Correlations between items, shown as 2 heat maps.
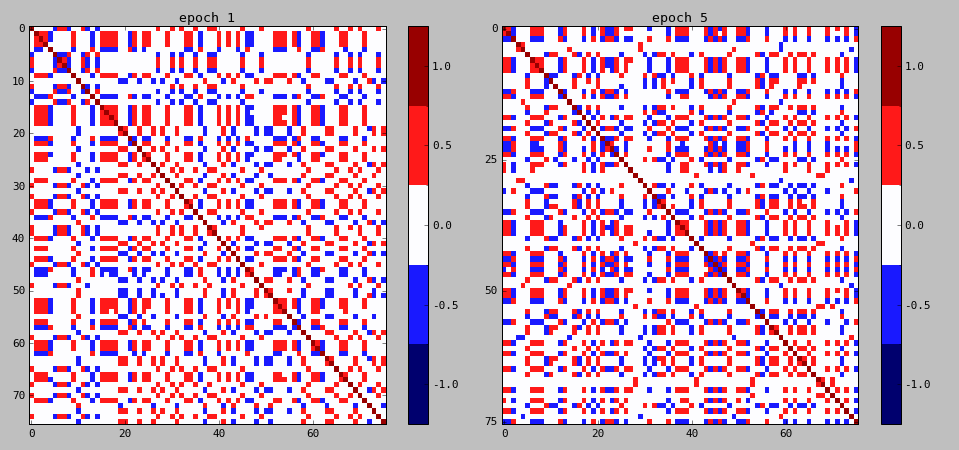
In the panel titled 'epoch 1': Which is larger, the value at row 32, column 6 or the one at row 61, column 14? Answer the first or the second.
the first
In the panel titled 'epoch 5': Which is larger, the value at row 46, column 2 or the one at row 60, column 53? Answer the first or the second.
the first
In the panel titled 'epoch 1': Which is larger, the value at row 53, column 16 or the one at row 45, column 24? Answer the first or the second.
the first
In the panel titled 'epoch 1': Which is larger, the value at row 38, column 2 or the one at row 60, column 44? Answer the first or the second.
the second
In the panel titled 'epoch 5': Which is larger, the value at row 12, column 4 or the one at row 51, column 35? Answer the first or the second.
the first
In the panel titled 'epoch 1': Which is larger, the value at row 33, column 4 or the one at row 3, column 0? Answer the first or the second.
the second
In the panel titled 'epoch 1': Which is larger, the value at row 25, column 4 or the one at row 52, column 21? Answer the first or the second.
the first
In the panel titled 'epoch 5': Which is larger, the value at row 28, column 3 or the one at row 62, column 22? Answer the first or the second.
the first
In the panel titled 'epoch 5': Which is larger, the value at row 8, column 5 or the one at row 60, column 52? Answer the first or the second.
the first
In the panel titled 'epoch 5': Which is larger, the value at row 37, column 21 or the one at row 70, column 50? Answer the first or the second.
the first
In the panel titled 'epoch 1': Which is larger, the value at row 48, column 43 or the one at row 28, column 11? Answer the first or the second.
the first
